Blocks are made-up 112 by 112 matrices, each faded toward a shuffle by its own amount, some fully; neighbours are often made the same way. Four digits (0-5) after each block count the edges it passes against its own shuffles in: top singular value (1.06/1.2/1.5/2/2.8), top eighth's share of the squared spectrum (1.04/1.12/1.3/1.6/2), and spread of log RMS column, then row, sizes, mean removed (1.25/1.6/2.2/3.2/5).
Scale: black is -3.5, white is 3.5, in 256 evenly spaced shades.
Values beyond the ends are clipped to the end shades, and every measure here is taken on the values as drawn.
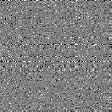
4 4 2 3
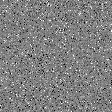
2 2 0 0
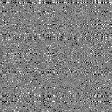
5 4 2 3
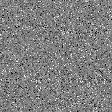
3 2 0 1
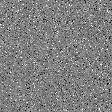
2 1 0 0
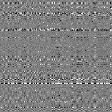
5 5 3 4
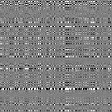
5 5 3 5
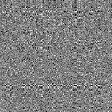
5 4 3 3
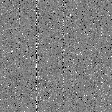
3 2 2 0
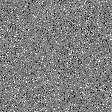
0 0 0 0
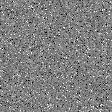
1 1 1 0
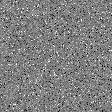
0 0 0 0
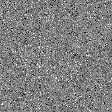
0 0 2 0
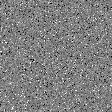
0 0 0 0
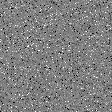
0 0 0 0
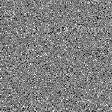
4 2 1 1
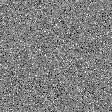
2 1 0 0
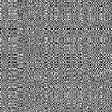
5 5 4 4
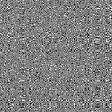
5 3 3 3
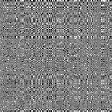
5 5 4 4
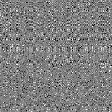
5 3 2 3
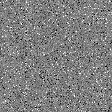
3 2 1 0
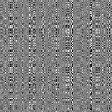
5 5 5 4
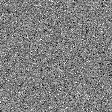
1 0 0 0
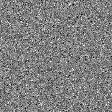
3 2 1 0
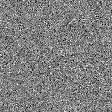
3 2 0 0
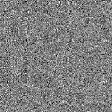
4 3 2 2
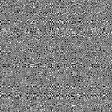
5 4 2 3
